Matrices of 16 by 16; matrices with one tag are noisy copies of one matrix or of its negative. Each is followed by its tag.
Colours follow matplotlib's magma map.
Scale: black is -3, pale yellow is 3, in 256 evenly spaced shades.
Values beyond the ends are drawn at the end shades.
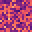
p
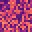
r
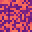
p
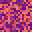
p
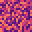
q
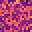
q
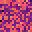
p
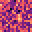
r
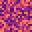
q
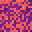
p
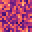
r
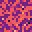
q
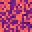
r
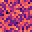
q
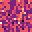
r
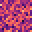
q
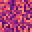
r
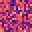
r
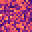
p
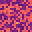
p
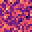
q
